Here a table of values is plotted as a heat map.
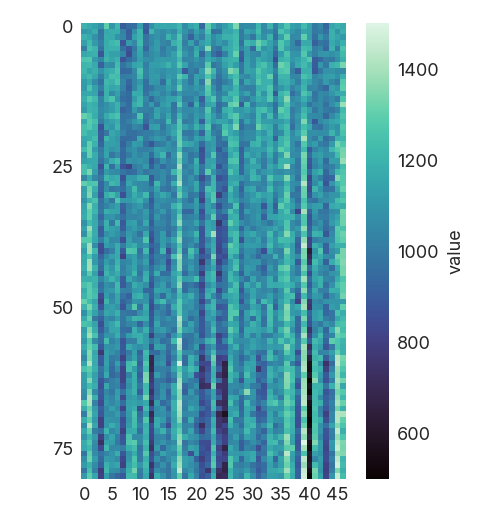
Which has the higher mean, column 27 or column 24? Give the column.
27
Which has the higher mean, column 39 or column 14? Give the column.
39
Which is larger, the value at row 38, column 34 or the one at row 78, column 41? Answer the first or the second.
the second
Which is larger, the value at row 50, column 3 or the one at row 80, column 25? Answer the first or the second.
the first
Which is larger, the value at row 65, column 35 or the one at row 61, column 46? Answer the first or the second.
the second
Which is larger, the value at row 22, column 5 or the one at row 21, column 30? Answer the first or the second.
the second
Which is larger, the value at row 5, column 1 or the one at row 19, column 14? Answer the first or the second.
the first
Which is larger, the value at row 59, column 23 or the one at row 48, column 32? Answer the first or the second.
the first
